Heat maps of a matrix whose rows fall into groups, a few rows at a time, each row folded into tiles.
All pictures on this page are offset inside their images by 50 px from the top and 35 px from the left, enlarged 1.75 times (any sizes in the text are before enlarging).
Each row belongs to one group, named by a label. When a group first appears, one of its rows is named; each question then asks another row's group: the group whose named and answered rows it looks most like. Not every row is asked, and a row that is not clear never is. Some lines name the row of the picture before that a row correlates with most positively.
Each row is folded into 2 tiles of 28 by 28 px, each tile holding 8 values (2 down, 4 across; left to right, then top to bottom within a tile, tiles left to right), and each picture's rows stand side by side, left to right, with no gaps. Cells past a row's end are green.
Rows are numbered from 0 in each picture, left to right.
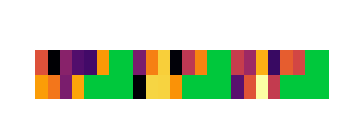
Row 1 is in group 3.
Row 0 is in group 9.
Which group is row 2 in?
3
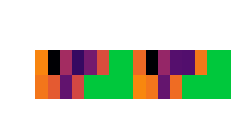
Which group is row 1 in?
9
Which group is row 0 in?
9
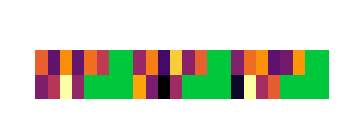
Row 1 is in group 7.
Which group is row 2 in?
3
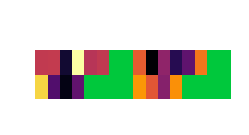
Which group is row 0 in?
7
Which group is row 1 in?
9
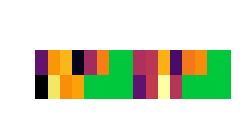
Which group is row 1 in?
3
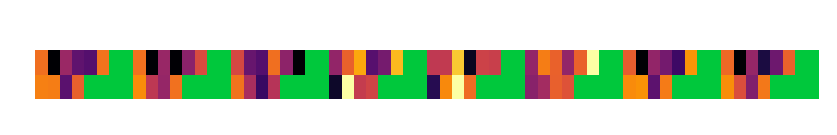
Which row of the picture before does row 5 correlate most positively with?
1
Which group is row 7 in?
9
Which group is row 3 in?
3
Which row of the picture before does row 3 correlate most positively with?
0
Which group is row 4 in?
3
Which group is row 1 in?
9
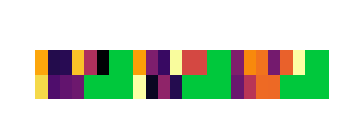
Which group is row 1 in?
7
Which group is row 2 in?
3
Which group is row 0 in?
7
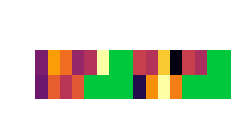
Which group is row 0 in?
3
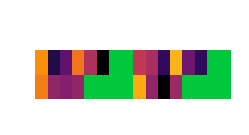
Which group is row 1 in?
7
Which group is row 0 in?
7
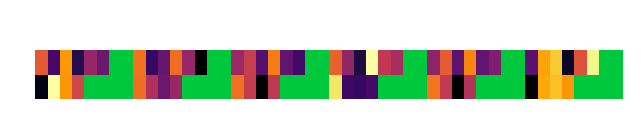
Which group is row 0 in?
3
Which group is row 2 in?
7
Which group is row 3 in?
7
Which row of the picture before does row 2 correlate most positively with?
1
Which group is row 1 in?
7
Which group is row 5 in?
3
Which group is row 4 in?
7
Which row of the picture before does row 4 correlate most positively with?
1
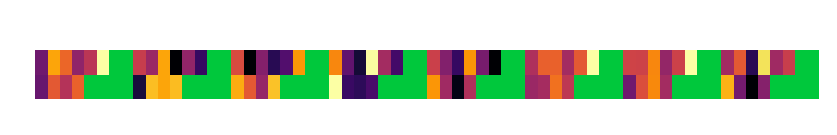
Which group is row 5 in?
3
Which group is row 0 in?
3
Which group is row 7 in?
7
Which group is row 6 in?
3
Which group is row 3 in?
7
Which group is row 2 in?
9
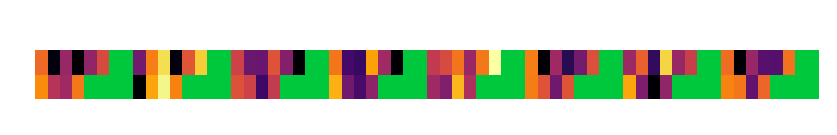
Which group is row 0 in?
9
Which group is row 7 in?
9
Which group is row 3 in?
7
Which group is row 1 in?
3
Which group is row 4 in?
3
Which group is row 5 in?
9
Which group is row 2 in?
7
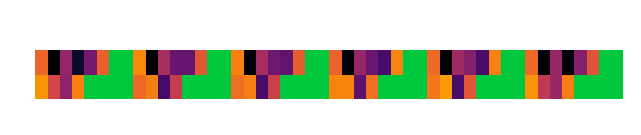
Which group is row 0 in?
9
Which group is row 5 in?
9
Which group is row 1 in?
9
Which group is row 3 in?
9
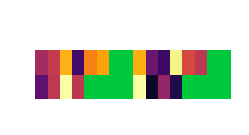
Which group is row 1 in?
7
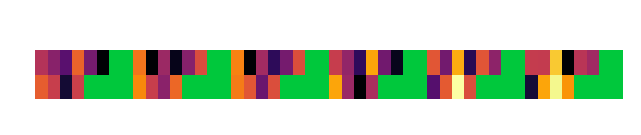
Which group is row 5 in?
3
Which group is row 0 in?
7
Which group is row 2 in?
9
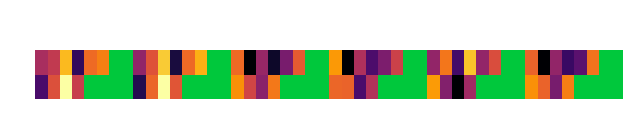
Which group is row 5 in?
9
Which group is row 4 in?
7
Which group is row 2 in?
9
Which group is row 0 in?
3
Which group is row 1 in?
3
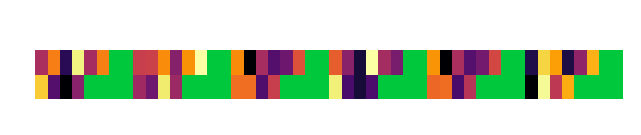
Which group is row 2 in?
9
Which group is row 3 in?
7
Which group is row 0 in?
7
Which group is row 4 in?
9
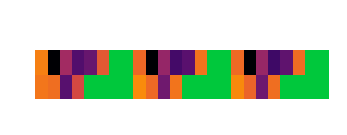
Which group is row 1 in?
9
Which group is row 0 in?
9
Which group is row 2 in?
9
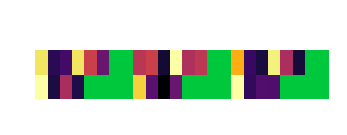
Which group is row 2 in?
7
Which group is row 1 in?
7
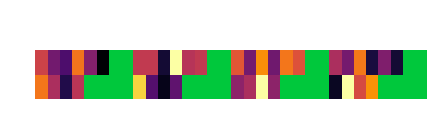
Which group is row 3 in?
3
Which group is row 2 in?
3
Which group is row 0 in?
7
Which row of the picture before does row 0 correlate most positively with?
2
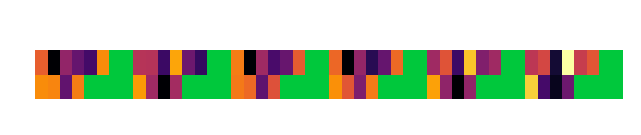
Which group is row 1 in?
7
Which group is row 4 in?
7
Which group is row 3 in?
9
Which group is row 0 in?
9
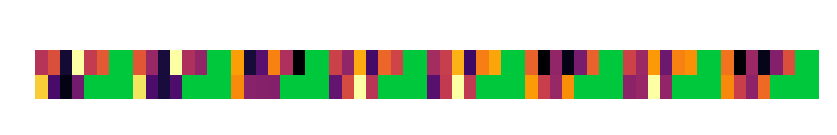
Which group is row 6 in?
3
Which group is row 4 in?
3
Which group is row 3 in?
3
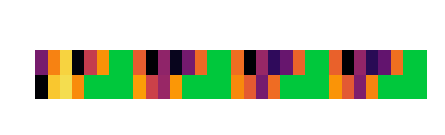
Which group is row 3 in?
9
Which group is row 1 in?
9
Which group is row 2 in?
9
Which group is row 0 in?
3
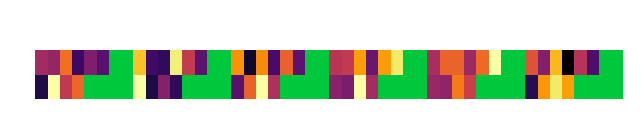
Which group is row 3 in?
3
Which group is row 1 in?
7
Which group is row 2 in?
3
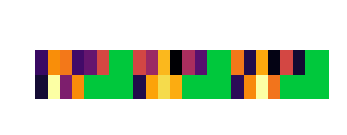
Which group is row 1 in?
3
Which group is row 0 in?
3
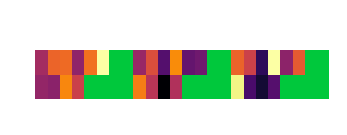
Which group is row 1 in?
7
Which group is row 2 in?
7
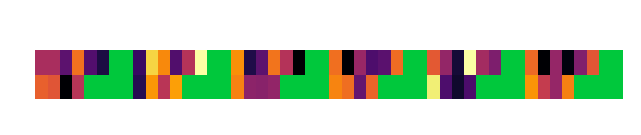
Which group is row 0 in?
7
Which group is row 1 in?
3
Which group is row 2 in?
7
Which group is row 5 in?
9
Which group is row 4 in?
7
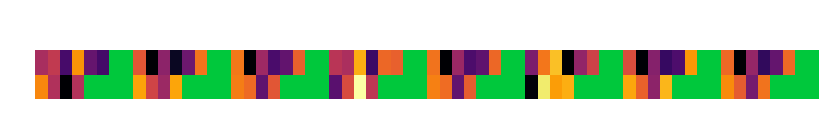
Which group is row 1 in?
9
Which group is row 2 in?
9
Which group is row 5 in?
3
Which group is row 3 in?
3
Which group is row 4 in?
9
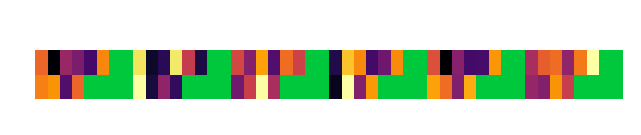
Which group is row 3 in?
3
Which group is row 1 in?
7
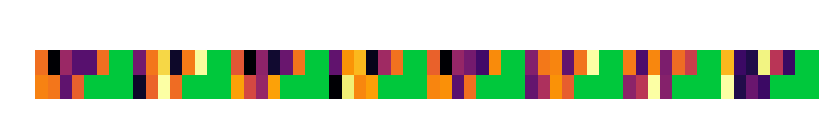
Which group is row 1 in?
3
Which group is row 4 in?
9
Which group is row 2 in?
9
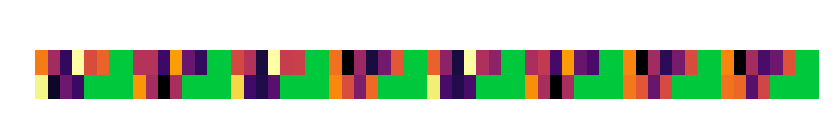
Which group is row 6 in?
9
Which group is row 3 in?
9
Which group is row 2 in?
7
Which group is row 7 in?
9
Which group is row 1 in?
7
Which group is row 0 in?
7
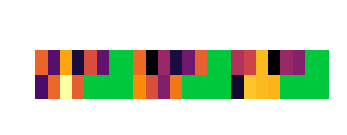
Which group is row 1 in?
9
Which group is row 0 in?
3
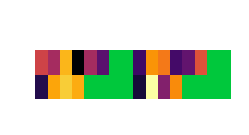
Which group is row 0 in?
3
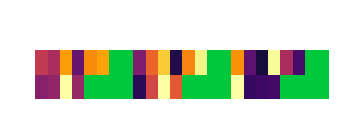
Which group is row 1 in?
3
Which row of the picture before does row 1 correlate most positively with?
0
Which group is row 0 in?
3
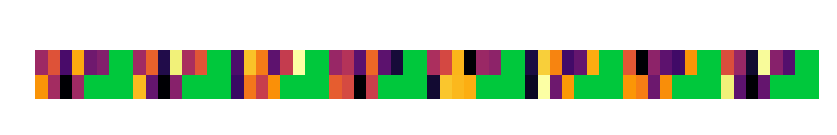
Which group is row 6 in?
9
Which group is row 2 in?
3
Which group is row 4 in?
3
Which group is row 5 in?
3
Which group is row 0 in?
7
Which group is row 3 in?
7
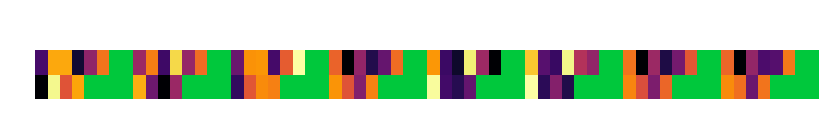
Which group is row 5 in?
7
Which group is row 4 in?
7
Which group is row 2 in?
3
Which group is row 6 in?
9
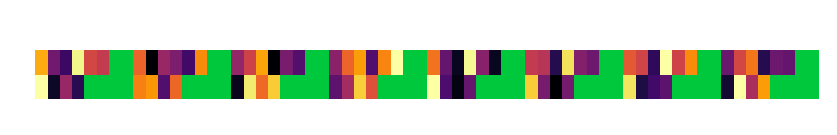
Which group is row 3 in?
3
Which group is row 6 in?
7
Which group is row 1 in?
9
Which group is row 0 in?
7
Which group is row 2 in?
3
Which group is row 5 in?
7
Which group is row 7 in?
3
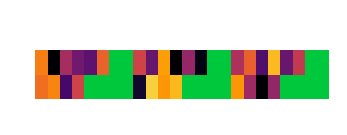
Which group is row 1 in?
3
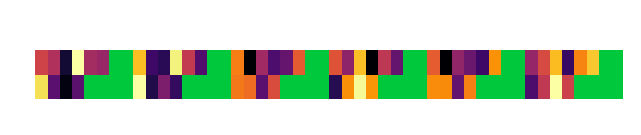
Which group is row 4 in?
9
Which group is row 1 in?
7
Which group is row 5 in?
3
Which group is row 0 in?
7
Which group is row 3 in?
3
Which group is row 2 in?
9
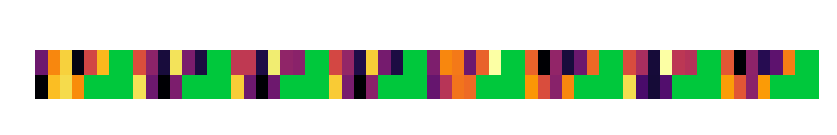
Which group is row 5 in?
9
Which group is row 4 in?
3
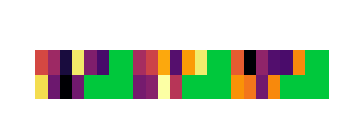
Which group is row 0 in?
7
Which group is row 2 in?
9
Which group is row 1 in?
3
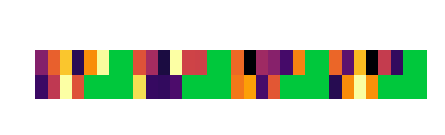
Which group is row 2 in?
9
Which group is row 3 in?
3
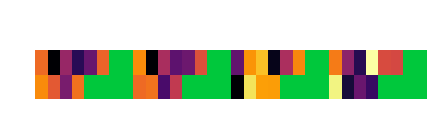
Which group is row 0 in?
9
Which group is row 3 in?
7
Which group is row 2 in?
3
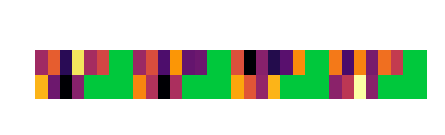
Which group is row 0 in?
7
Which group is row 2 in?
9
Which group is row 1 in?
7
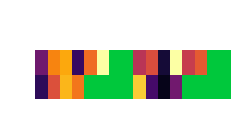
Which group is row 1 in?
7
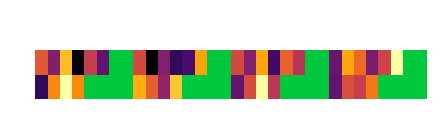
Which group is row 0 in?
3
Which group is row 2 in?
3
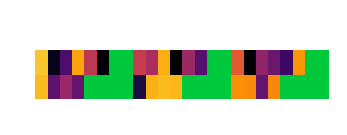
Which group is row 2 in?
9
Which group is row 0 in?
7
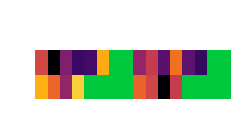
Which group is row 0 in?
9
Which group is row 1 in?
7
